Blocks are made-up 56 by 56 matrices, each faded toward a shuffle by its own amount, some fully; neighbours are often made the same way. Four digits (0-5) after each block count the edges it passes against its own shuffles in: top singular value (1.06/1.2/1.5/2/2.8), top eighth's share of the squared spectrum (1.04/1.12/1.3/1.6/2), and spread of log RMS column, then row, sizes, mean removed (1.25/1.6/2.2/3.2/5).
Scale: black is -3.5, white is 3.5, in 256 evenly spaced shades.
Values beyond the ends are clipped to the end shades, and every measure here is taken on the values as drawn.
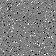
1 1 0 0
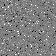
0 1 0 0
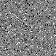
2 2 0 0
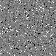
0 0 0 0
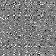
4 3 2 2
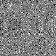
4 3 1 1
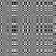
5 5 4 4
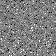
1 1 0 0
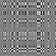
5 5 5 4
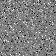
2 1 0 0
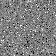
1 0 0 0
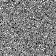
2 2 0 1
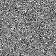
1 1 0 0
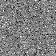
0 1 0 0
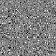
4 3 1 2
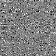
3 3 1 1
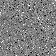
0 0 0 0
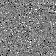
2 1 0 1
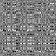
4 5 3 4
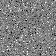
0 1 0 0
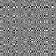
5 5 3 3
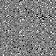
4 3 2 2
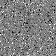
0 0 0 0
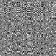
4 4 2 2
